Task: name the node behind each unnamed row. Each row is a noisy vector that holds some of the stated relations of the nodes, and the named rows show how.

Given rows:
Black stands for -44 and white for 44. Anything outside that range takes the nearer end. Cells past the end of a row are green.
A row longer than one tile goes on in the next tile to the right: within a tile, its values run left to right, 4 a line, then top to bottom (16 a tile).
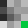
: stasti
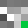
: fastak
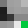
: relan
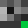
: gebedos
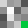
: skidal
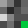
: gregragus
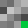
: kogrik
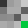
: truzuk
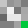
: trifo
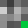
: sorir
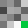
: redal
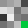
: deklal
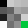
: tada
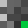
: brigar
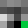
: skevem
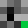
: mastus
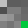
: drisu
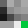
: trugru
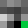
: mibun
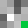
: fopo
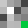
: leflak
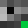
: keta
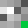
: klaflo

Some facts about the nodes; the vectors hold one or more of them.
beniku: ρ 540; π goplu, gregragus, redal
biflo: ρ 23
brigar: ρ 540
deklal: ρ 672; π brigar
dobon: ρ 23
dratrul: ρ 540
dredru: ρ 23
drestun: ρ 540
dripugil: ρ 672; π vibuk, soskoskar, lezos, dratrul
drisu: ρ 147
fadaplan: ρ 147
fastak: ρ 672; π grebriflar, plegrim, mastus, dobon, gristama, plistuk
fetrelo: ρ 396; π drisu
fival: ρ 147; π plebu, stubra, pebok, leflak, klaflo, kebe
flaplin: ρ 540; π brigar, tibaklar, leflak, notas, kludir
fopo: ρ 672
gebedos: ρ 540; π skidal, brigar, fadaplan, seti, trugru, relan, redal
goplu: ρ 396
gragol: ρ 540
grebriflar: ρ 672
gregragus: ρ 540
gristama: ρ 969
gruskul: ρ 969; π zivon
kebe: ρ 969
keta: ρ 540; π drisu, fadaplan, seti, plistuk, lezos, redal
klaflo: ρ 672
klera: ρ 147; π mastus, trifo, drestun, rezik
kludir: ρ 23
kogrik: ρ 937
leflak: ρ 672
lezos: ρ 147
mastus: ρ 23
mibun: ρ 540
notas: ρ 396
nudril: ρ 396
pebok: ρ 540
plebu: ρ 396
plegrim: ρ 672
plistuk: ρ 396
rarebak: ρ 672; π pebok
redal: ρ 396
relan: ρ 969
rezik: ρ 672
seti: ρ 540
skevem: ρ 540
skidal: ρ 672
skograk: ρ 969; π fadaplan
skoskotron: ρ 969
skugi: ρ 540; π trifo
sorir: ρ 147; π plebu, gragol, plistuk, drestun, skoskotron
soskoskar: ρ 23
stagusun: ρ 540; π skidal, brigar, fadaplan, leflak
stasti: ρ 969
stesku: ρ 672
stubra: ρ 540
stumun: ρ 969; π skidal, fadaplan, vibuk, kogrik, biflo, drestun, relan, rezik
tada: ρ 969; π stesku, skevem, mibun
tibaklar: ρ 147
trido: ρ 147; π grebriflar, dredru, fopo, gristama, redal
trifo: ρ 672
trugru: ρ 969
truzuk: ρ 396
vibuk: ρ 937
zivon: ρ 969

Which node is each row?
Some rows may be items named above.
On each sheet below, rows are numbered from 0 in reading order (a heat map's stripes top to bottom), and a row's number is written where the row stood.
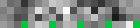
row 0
tibaklar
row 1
plebu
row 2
leflak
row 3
trido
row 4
trugru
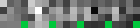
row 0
fadaplan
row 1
leflak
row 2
klera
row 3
keta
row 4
stagusun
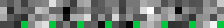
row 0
stagusun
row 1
plistuk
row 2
dobon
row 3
gragol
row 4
skugi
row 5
klaflo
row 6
keta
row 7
goplu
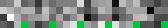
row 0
dripugil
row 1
klera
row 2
plistuk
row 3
skograk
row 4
gruskul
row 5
beniku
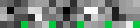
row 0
beniku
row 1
deklal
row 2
dredru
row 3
rarebak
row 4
relan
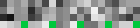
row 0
kebe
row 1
gristama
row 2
fetrelo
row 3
rezik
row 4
notas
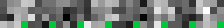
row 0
skoskotron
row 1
drestun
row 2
kludir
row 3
zivon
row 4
dratrul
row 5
stumun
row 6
flaplin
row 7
leflak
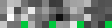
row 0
stesku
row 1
fival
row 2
skograk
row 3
seti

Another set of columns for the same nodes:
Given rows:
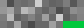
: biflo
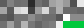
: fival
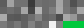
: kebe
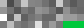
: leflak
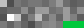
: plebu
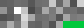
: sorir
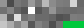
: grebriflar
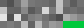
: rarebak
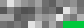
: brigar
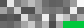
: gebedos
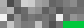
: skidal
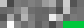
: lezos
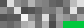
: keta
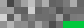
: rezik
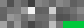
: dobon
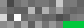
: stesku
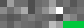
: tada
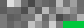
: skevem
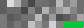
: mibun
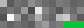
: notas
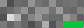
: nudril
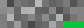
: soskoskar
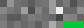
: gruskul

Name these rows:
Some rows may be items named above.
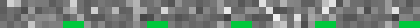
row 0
gregragus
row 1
gristama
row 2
gruskul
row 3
keta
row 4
gruskul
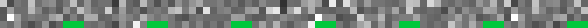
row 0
redal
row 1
kludir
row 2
skograk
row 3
fival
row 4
beniku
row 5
gragol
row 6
redal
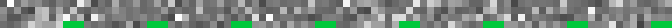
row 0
flaplin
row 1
goplu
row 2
plistuk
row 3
stesku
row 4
stagusun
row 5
seti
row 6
stesku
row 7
dripugil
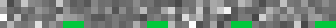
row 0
leflak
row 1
stasti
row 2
fastak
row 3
fetrelo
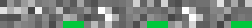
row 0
stumun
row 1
klera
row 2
trido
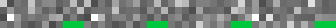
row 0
redal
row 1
plistuk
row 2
drestun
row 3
klaflo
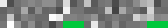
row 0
fadaplan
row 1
tibaklar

